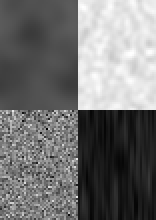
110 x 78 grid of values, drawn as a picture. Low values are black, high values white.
The table splits into 2 rows of 2 panels. Panel 1,1: low, smooth, faint in contrast. Panel 1,2: very high, blotchy, faint in contrast. Panel 2,1: middling, fine-grained, strong in contrast. Panel 2,2: very low, streaked downward, faint in contrast.
